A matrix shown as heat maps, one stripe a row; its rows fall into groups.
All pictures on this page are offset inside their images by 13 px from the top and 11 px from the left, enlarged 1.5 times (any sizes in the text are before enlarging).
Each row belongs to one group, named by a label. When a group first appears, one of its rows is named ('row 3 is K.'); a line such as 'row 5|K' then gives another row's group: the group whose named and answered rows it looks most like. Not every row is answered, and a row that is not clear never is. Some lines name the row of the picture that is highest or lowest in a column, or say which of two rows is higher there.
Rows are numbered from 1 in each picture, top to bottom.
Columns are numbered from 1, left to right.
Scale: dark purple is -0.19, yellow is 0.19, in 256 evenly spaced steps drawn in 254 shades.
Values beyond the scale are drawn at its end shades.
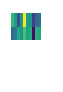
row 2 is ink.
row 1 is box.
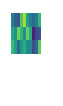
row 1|box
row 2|ink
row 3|box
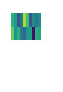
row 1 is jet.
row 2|ink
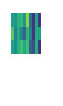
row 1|ink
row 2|ink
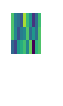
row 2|jet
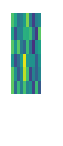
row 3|ink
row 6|ink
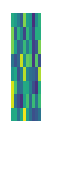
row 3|box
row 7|jet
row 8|box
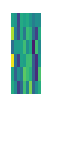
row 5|box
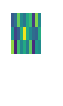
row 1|ink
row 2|box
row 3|ink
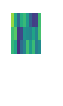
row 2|jet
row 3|jet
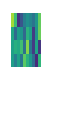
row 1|jet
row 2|ink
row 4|box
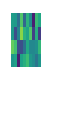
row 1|ink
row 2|ink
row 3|jet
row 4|jet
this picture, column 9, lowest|4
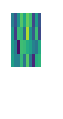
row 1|ink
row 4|ink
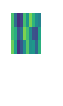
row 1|jet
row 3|jet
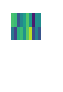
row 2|ink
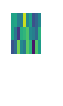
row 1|box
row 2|box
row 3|ink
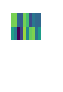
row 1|jet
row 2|jet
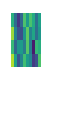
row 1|jet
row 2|jet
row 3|ink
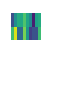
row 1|ink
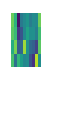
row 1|jet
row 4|ink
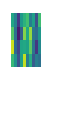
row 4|box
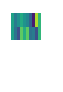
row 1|ink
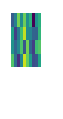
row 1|ink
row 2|box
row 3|ink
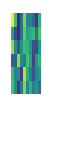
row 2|jet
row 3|box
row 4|ink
